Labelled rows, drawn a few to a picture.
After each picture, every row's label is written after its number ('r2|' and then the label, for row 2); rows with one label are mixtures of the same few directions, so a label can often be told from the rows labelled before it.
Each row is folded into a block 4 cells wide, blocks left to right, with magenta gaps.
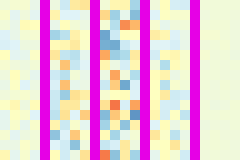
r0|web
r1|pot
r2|web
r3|pot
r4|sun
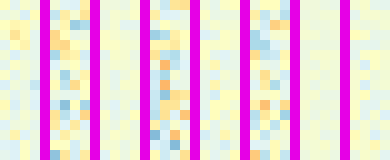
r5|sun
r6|web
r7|web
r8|pot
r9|pot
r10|web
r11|pot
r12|pot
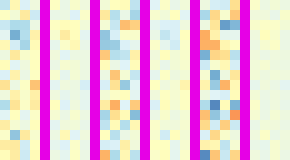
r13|sun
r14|sun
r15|web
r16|sun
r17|web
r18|sun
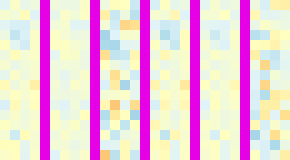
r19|sun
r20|web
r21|web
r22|sun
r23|sun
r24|pot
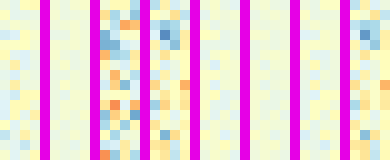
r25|pot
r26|pot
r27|web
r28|sun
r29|pot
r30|pot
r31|pot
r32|sun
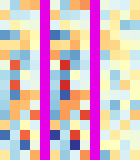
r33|pot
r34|pot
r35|web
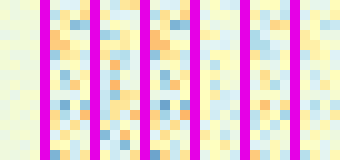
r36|pot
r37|web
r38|pot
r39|web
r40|pot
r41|web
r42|web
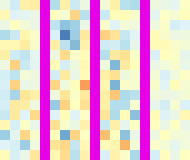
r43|pot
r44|sun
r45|pot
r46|web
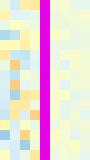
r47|pot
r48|pot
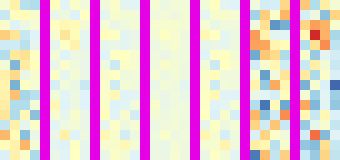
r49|pot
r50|sun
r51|pot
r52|sun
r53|pot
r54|web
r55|sun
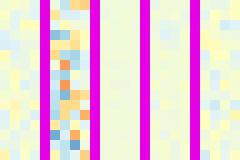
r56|web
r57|pot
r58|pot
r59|sun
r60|web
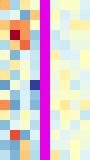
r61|sun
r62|web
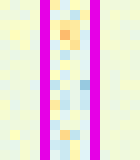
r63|sun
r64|sun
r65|web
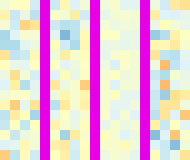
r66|web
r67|sun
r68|pot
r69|pot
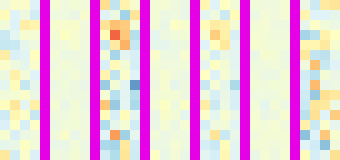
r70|web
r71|sun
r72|sun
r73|web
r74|sun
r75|web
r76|pot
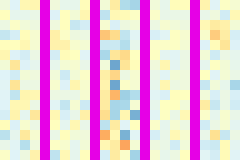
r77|pot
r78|web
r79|pot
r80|pot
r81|sun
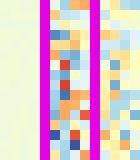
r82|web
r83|pot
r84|pot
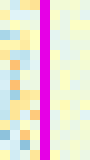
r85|pot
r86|web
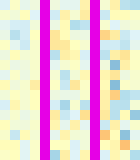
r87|sun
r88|web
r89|pot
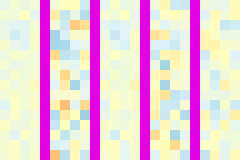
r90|sun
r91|web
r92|sun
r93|pot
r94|web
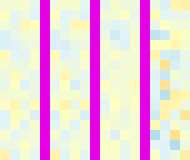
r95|web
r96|web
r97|sun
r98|pot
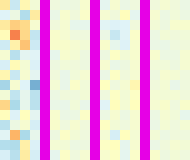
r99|sun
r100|web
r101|sun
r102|web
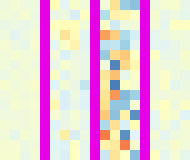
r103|sun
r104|sun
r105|pot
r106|web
